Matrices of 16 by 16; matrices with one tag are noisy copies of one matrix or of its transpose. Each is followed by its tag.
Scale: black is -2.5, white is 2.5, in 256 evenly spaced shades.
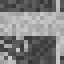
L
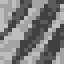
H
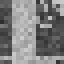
L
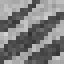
H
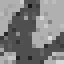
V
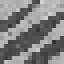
H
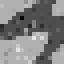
V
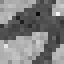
V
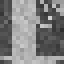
L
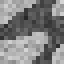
V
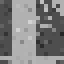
L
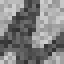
V
